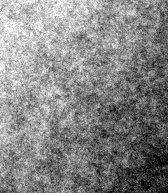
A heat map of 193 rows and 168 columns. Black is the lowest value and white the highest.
Slope: up to the top left. Ninth with the lowest average: bottom right. Ninth with the highest average: top left. Mirror symmetry: none. Grain: blotchy. Histogram: bell-shaped. Stripes: none.
